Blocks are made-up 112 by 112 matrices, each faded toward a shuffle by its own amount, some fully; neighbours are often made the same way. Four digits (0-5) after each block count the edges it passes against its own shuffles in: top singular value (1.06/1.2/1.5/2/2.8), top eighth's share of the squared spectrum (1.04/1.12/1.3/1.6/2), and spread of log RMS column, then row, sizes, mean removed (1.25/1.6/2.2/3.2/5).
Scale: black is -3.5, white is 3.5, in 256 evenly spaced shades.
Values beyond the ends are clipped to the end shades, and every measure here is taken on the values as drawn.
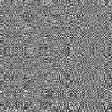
5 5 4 4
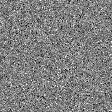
2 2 0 0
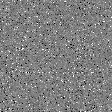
3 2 0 1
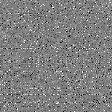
4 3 1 2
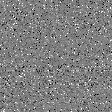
3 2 0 1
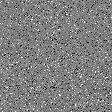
0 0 0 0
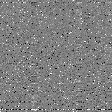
4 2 0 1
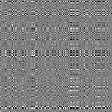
5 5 4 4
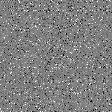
4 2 0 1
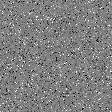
0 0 0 0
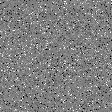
3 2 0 0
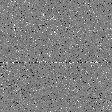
3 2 0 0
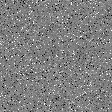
2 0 0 0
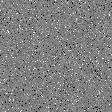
0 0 0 0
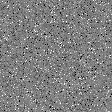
0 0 1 0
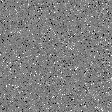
0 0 1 0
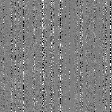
3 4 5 0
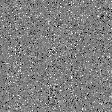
1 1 2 0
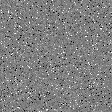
0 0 0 0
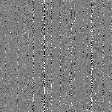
3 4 4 0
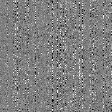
2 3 4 0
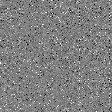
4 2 1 1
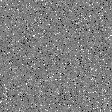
2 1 0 0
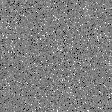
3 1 0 0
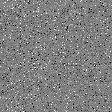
3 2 1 0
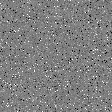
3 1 0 1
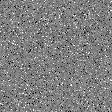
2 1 0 0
